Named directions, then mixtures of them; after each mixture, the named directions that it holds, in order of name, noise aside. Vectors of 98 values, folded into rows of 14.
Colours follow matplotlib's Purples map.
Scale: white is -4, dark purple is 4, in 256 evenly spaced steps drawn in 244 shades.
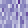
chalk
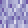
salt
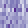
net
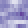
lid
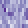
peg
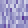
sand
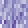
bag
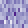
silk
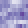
lid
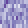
bag, chalk, silk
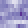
lid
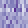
net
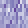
chalk, net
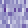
net, peg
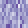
chalk, net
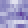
lid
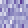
net, salt, silk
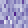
silk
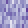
peg, sand, silk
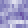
lid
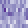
peg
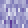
peg, silk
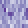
peg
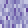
bag, net, silk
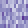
sand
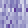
net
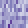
net, sand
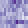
lid, sand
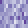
salt, sand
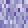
sand, silk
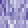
peg, salt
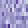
net, sand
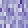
net, salt
